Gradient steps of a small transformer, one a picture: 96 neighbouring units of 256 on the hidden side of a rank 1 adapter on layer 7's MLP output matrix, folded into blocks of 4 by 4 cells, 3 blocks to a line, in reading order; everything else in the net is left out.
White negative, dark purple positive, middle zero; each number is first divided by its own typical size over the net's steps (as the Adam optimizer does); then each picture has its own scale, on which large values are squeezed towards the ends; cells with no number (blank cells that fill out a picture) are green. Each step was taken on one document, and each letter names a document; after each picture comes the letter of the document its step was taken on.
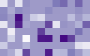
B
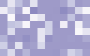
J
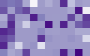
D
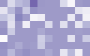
D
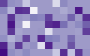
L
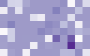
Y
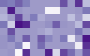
B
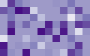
L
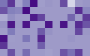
D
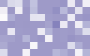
Y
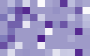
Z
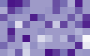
B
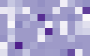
Z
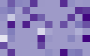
D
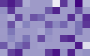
B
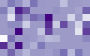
Z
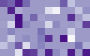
B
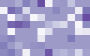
J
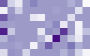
Y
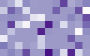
J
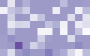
Z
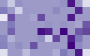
Y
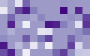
L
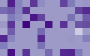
D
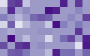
B
